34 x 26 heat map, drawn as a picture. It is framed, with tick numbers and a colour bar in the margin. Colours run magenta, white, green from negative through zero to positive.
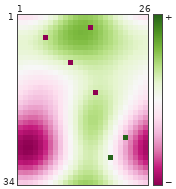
There are no regular stripes. The ninth with the lowest average is the bottom left. The ninth with the highest average is the top middle. Six lone cells stand out: two far higher and four far lower than their neighbours. The top right is the calmest part.
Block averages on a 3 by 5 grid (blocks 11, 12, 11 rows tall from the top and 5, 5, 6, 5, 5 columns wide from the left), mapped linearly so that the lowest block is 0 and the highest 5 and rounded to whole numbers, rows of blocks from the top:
44554 / 22443 / 02431
